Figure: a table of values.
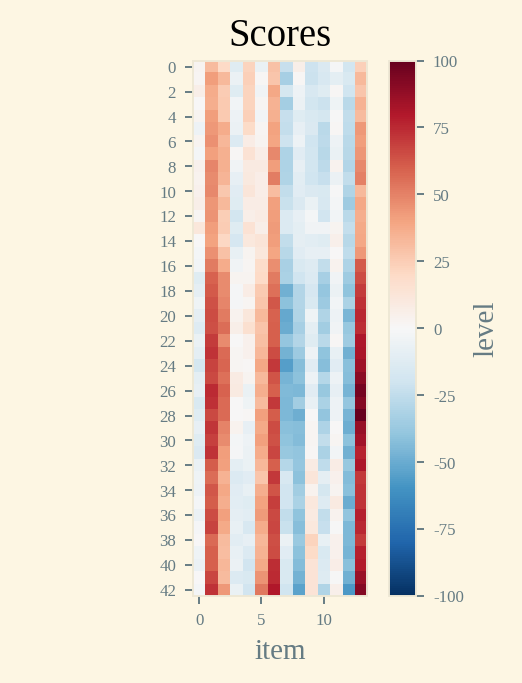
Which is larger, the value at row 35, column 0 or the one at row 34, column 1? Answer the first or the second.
the second
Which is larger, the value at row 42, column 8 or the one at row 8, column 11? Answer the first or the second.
the second
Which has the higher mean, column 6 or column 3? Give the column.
6
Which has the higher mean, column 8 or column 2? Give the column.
2
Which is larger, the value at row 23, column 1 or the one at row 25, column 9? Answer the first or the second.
the first
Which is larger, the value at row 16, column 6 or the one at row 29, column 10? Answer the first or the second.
the first
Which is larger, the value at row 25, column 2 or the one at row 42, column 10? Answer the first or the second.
the first
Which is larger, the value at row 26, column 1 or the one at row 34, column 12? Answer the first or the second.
the first
